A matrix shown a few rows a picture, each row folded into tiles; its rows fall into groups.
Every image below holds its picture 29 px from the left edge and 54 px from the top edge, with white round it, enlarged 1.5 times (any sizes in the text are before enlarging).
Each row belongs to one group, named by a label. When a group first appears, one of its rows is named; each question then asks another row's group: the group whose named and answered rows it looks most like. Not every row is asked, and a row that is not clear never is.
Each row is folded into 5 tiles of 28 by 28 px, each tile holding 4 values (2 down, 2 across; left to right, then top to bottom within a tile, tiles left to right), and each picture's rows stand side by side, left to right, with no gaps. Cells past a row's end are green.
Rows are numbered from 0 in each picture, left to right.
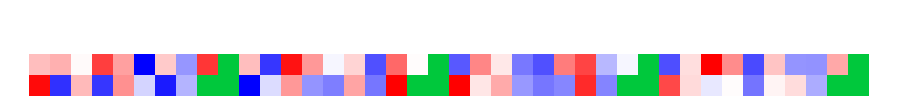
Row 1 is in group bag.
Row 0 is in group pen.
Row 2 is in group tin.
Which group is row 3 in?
tin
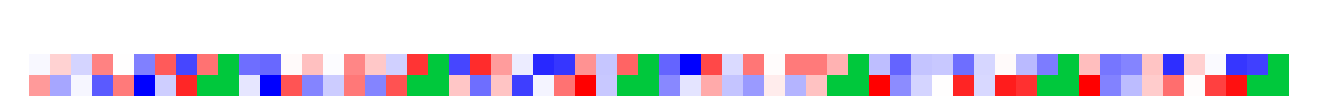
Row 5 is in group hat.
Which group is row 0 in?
pen
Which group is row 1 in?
bag
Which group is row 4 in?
hat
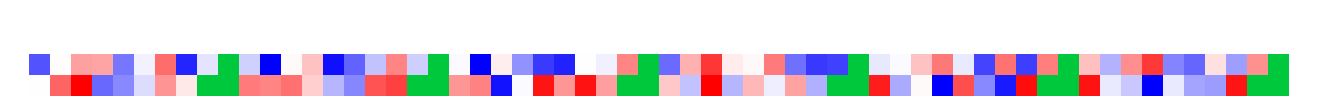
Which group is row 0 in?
tin
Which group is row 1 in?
hat
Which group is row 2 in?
hat
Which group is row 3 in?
tin
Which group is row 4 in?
pen
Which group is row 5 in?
pen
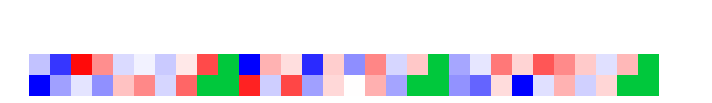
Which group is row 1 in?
tin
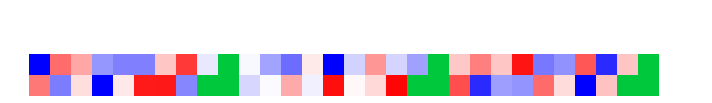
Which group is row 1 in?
hat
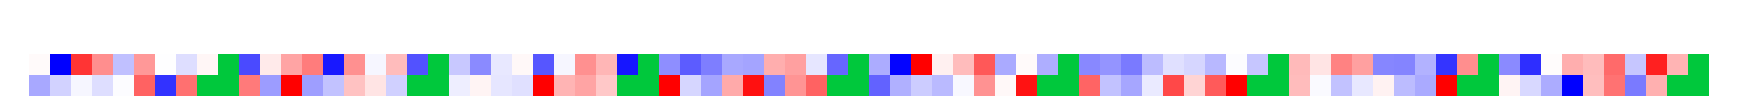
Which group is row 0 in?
bag
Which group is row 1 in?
tin
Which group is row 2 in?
hat
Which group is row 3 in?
hat
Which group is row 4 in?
bag
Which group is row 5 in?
hat
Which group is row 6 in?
pen
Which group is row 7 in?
bag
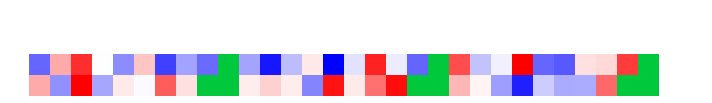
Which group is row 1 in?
hat
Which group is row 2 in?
pen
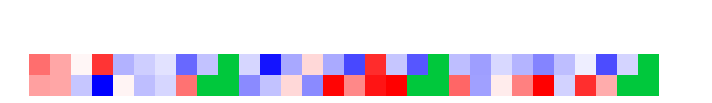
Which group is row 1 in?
hat
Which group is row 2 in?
hat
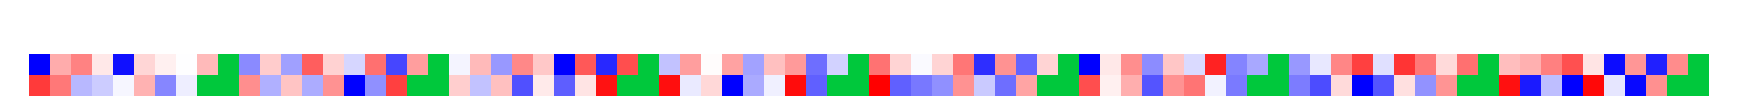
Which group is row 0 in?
tin
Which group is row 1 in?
pen
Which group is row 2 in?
pen
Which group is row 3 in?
tin
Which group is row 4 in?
pen
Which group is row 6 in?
bag
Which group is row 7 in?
pen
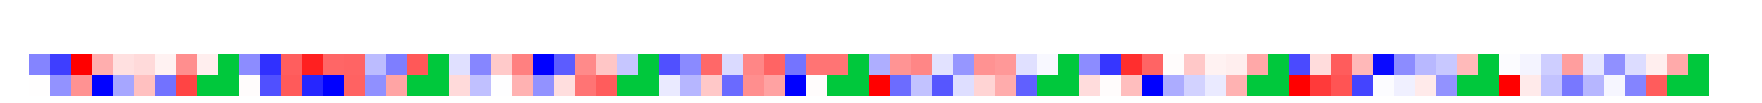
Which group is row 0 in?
bag
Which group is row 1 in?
bag
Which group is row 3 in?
bag
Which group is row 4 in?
tin
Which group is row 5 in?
bag
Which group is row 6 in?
tin
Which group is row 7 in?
pen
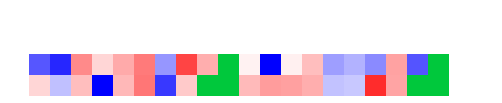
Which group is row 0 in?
bag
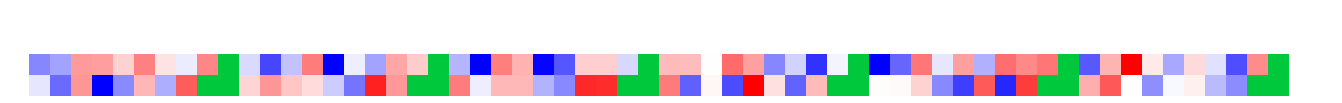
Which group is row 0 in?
bag
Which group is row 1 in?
hat
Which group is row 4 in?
bag
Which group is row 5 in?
tin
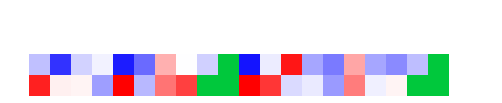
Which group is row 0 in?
hat
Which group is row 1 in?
tin
